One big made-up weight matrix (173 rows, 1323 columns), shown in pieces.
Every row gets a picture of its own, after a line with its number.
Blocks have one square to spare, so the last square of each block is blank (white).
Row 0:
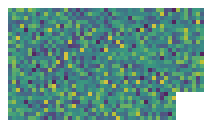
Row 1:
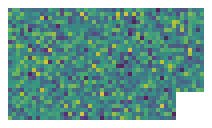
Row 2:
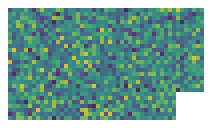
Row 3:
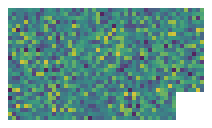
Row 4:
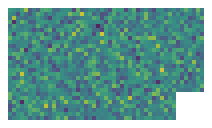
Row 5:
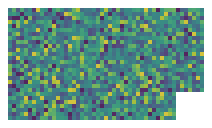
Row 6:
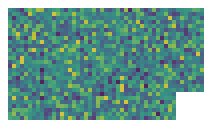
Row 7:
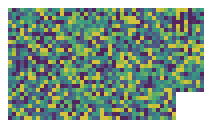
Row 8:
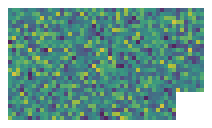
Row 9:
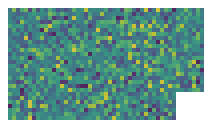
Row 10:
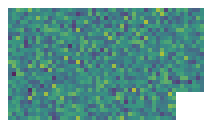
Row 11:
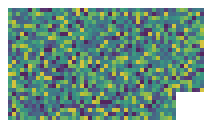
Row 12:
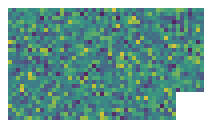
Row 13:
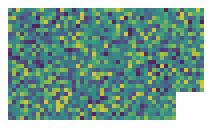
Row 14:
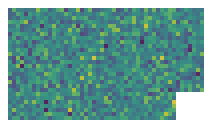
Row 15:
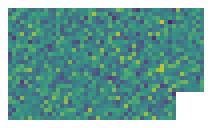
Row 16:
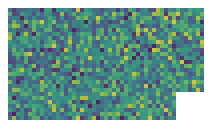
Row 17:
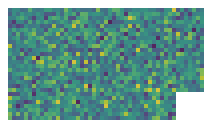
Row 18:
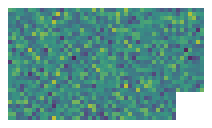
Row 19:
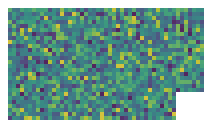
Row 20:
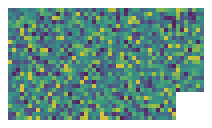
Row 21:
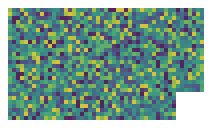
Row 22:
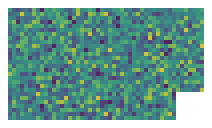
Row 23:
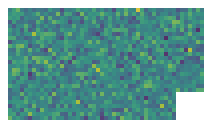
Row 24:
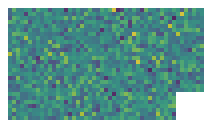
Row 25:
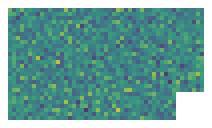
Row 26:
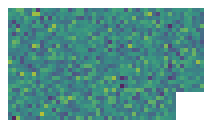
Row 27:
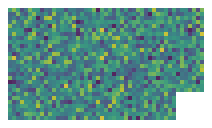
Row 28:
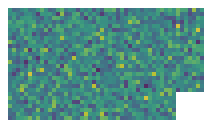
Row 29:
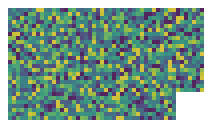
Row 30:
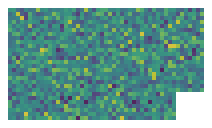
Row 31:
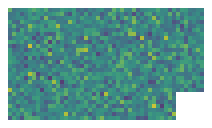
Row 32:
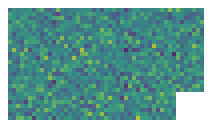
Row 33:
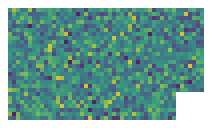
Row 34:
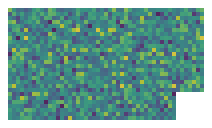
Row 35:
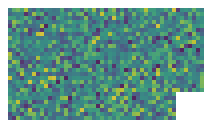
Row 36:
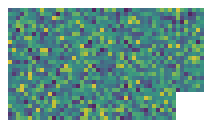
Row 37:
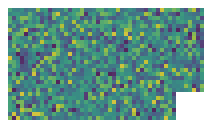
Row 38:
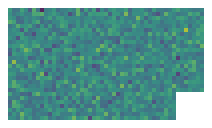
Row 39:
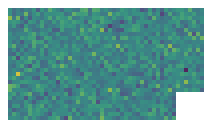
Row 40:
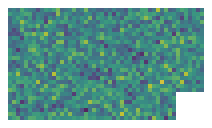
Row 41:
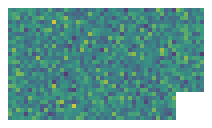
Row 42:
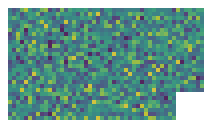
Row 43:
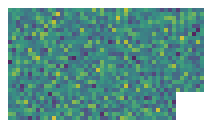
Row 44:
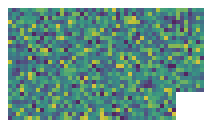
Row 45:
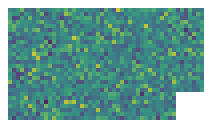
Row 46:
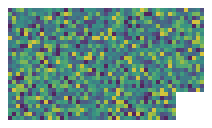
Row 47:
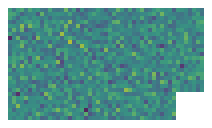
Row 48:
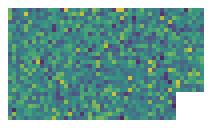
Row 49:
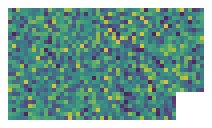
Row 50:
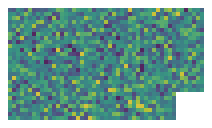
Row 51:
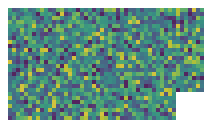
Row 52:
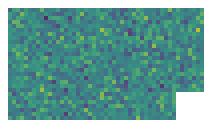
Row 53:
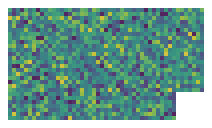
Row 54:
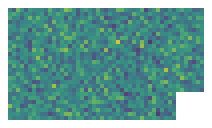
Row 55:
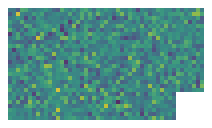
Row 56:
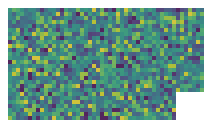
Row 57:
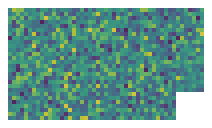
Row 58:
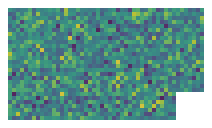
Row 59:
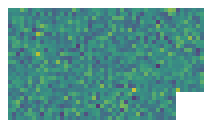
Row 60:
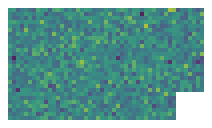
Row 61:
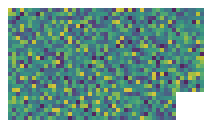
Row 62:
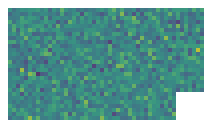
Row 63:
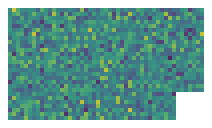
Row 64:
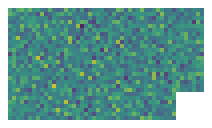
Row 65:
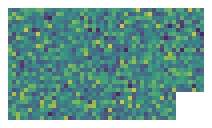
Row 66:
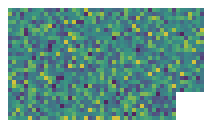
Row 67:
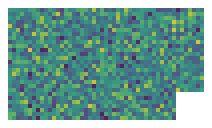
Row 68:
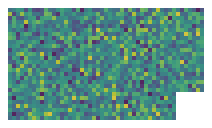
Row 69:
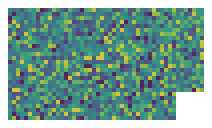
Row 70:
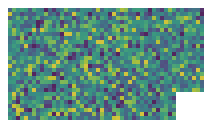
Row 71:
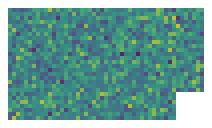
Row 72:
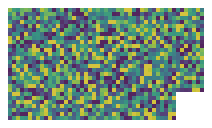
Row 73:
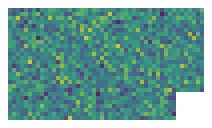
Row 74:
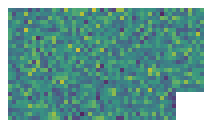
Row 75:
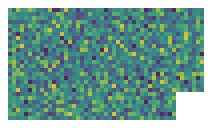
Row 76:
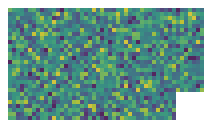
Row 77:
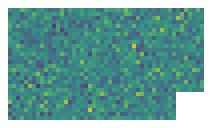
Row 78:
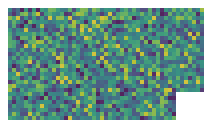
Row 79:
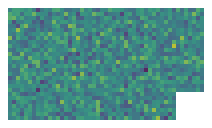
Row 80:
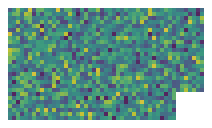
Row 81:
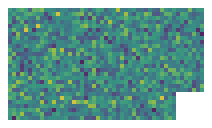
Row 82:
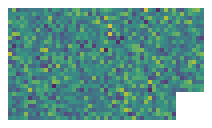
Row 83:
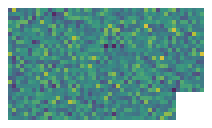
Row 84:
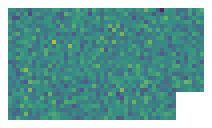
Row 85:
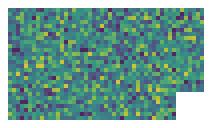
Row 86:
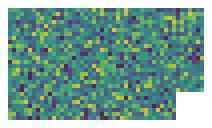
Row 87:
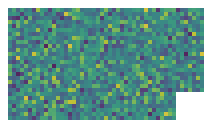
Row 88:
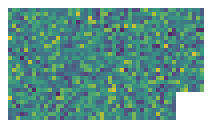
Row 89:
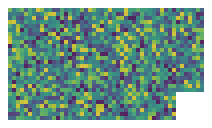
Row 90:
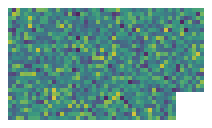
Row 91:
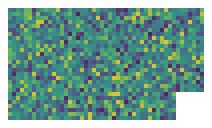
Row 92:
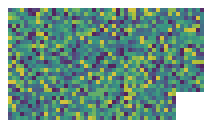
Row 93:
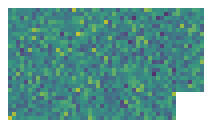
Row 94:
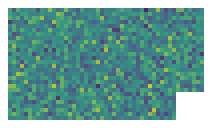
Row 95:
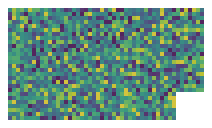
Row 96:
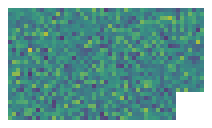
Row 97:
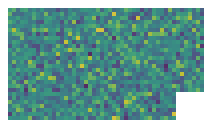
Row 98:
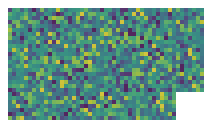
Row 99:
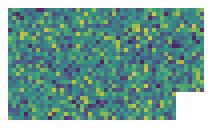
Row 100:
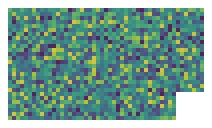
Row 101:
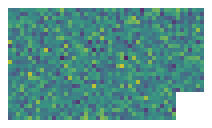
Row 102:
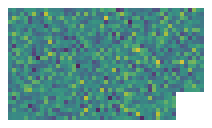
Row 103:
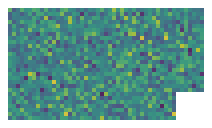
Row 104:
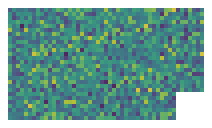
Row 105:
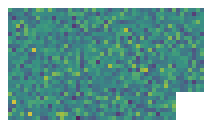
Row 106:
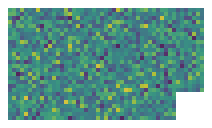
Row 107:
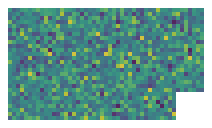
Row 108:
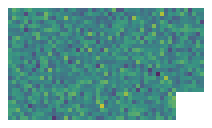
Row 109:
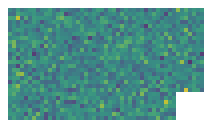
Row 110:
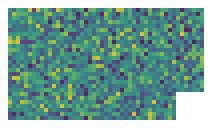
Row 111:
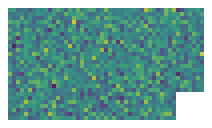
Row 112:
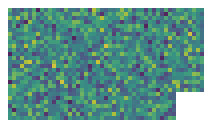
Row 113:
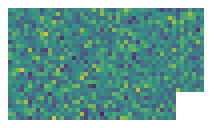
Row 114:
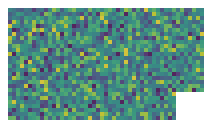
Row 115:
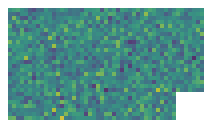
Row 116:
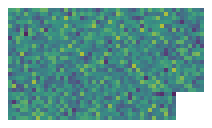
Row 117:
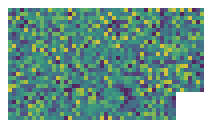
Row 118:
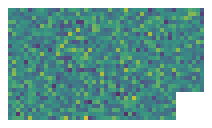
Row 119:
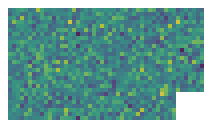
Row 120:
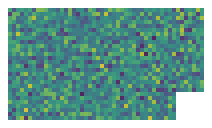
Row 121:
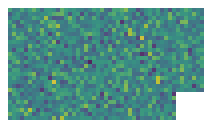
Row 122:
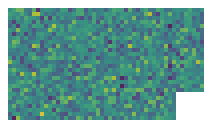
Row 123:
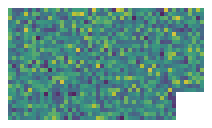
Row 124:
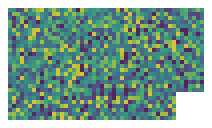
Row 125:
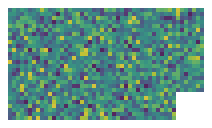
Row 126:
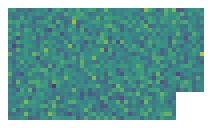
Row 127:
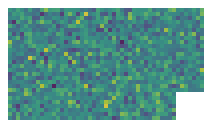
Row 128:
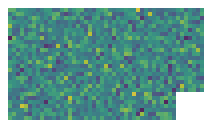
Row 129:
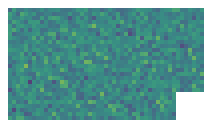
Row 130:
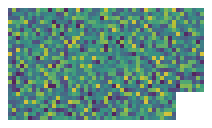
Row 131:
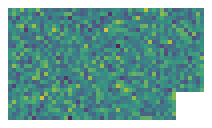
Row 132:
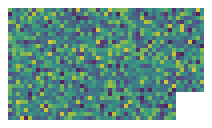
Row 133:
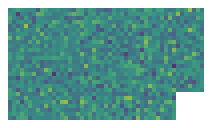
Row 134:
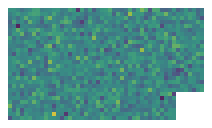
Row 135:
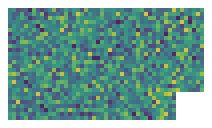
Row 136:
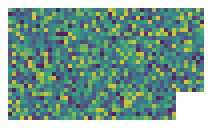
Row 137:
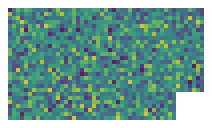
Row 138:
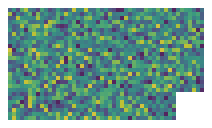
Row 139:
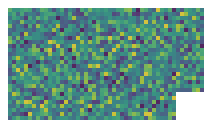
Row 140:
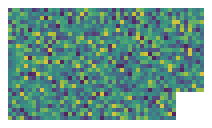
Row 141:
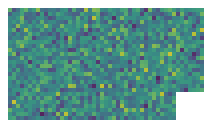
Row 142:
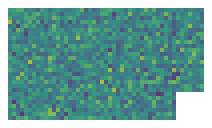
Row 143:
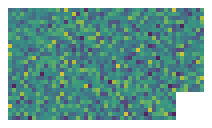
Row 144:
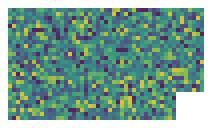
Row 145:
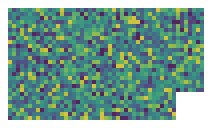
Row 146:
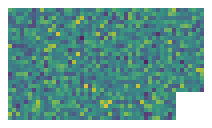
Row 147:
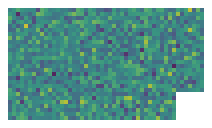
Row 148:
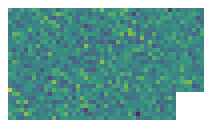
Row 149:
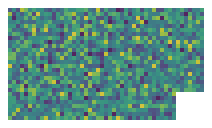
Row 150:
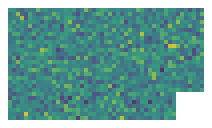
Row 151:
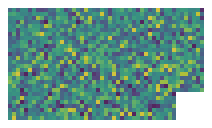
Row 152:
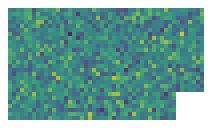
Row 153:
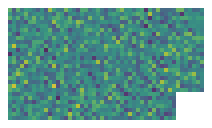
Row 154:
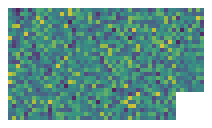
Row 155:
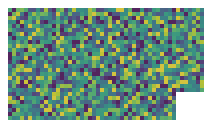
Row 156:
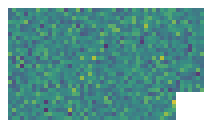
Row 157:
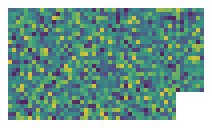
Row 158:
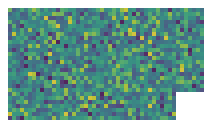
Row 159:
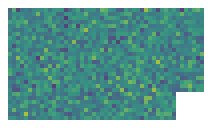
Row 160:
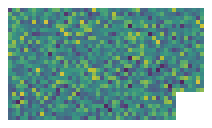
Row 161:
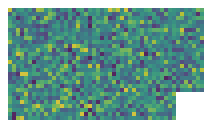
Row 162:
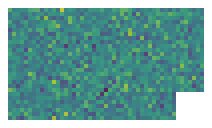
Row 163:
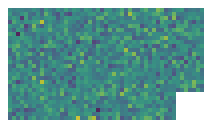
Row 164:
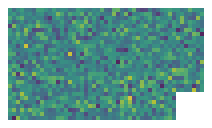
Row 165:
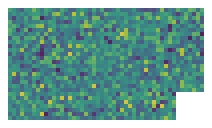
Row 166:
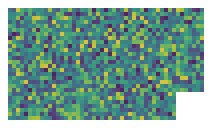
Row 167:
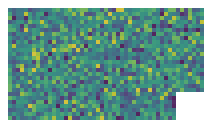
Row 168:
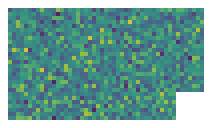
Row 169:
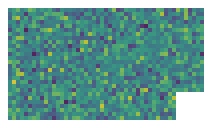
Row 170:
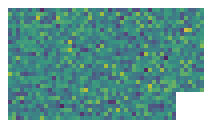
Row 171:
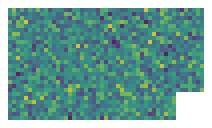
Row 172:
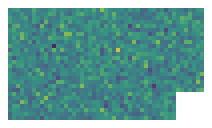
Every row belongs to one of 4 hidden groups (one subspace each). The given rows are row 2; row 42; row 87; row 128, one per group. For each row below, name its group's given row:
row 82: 87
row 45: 87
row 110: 42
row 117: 87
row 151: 42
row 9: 42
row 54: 87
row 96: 2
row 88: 128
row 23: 2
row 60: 87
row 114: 128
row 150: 128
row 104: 87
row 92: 128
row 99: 128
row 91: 42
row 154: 128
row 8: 2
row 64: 87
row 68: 128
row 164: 128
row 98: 2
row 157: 2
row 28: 2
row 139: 42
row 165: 128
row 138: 42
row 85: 42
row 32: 2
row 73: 87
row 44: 2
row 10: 87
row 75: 87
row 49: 87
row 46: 128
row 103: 2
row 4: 128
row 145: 2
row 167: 87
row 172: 42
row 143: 42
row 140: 2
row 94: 87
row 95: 87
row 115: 128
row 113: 2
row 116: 128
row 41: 87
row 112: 87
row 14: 87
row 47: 87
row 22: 42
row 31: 2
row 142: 128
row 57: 128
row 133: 128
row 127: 42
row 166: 87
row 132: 42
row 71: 128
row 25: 87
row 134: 128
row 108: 87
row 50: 128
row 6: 128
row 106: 87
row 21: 87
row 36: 2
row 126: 87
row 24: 87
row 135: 42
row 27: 128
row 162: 2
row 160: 42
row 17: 42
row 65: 128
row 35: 128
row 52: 2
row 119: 128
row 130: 87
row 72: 42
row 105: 128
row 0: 87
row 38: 42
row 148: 2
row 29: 128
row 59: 128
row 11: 42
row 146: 42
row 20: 2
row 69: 128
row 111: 87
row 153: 87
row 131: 87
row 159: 87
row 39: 87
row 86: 2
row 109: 87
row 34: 42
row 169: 87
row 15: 42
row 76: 2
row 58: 42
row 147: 128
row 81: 128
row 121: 2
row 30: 128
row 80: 42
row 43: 2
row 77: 42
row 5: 87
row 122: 128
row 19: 2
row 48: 87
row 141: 128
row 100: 128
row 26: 128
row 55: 42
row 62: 2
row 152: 42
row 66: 42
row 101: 2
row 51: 2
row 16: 128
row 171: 87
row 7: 2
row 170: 42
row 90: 42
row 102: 87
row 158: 2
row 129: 2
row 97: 42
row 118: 42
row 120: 42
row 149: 42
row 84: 87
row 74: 87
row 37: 128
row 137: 42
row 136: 42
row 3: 128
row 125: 2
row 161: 42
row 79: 128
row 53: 87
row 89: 42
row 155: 42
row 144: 128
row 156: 87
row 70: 42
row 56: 2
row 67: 2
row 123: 87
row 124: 128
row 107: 2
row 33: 42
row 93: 128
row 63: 128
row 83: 87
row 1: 2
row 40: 42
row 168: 2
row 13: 42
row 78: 87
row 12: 2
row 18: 2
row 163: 128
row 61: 87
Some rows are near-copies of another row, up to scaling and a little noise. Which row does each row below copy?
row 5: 87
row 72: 139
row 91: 152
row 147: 133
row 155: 15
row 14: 156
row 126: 111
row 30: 150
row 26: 122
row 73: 78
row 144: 164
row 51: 28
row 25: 61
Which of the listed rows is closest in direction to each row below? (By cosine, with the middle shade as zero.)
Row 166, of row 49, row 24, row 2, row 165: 49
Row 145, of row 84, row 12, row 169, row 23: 12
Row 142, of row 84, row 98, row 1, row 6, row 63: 63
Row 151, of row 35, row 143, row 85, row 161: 85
